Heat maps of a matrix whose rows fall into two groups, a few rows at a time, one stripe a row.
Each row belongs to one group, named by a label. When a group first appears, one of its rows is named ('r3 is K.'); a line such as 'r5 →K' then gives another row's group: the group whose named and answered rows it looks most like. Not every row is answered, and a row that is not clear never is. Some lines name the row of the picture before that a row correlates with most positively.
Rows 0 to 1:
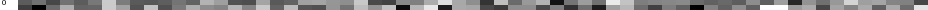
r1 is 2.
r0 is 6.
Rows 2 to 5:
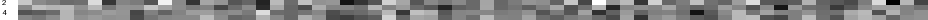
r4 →2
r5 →2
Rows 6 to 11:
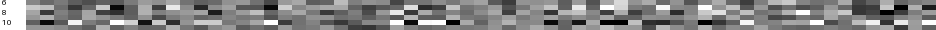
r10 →2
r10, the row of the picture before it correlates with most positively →4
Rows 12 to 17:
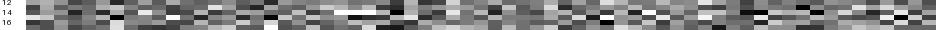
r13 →6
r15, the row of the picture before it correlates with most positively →7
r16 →2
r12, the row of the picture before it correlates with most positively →7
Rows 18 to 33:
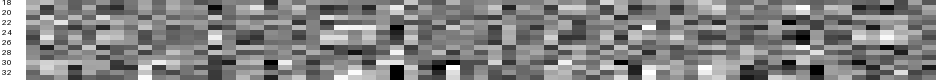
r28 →2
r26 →6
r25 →6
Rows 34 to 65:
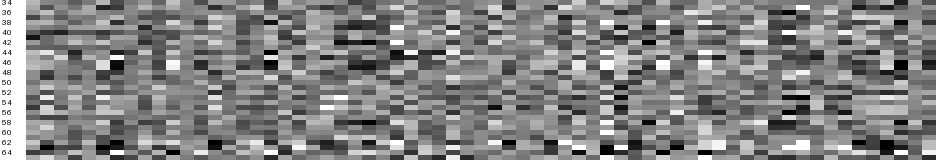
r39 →2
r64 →2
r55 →6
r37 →6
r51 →6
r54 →2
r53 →6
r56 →6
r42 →2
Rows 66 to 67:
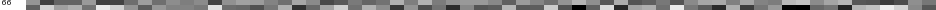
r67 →6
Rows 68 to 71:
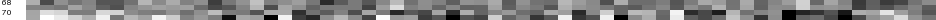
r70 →6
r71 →6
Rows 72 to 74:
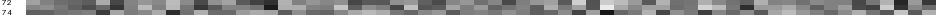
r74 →2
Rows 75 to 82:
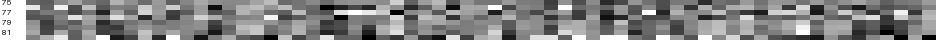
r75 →2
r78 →2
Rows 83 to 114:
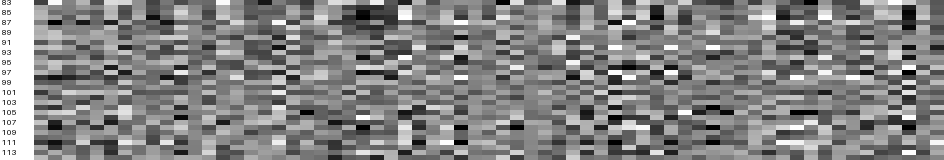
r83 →6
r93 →6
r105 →6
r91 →6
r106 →2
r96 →2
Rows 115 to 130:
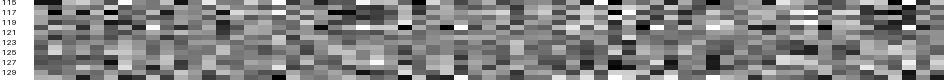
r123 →2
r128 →2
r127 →2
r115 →2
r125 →6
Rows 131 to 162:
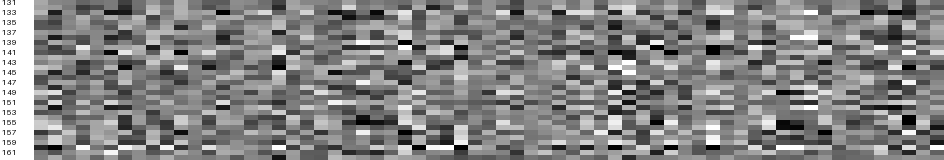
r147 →2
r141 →2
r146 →6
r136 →2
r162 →6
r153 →2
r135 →2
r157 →2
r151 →6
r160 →2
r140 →2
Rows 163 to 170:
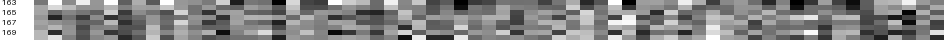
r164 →6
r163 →6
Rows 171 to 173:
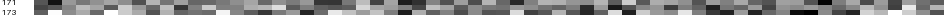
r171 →2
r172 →2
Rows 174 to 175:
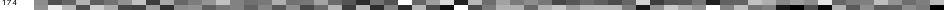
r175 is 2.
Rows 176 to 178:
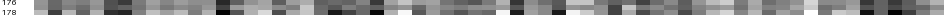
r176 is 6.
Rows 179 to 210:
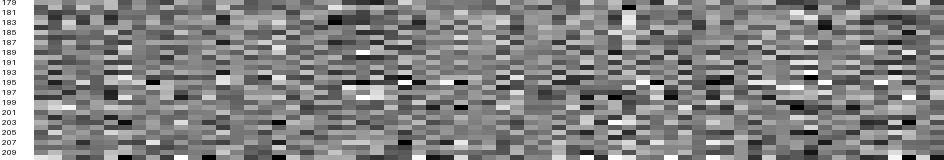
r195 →2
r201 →6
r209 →6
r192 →6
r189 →2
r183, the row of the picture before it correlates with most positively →177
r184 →2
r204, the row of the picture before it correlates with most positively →178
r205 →6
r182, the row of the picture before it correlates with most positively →177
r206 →2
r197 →2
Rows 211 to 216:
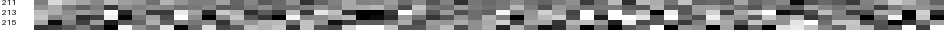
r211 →6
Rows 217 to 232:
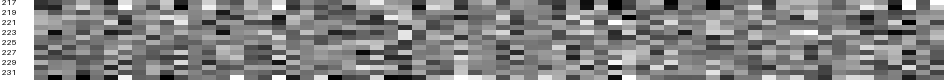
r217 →2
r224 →2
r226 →6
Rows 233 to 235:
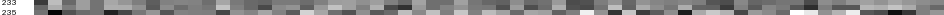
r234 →6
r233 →6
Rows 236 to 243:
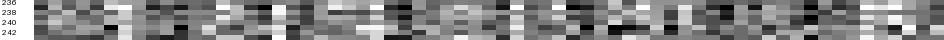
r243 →6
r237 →6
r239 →6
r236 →6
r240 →6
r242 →2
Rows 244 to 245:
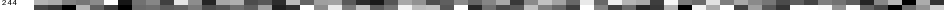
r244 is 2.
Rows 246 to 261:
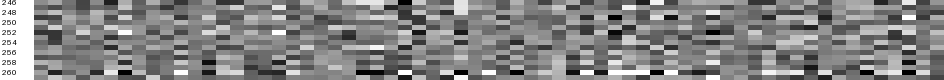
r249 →2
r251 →6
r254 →2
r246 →2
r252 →2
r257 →6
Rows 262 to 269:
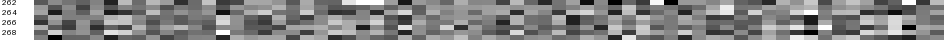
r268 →6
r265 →6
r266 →6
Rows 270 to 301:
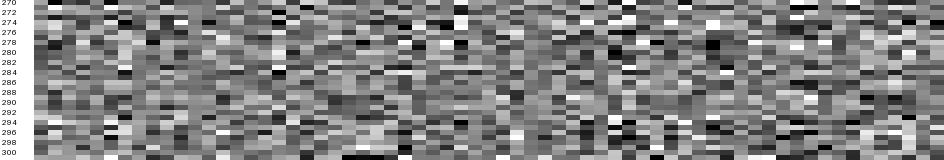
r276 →2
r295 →2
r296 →6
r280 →2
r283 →6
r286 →6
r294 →6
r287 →6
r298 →2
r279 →2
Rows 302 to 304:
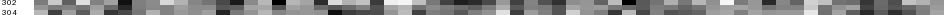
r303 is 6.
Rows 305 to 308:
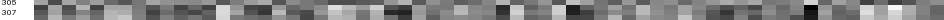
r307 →6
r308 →6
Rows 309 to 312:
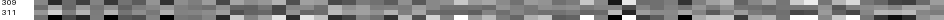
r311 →6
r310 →6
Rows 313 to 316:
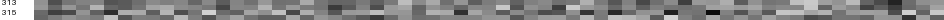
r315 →2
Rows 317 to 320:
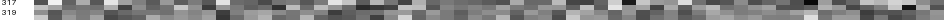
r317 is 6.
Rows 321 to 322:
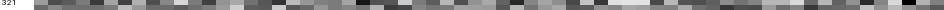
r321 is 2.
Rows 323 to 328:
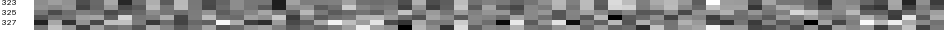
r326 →2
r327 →6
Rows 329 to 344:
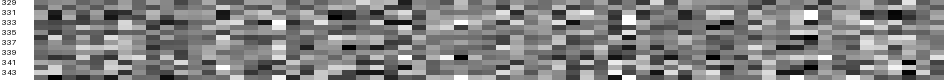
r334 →2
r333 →6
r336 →6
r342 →6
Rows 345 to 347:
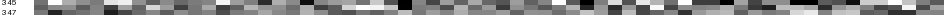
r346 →2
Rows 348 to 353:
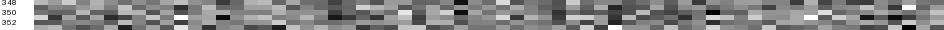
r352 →2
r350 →2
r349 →2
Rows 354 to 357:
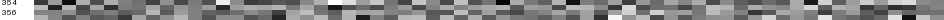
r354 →6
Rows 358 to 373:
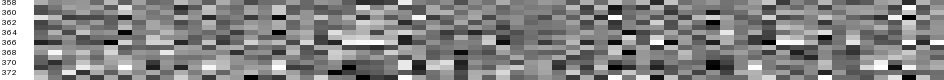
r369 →6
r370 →2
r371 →2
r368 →6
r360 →2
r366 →2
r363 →2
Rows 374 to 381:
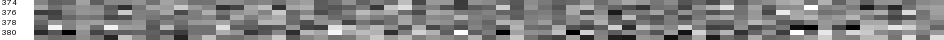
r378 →2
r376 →2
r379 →6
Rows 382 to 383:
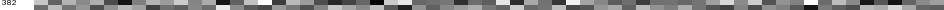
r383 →6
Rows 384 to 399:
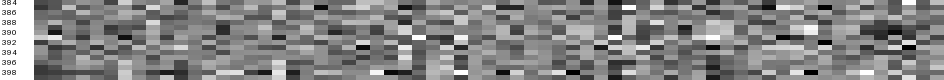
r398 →6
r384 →2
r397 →2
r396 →2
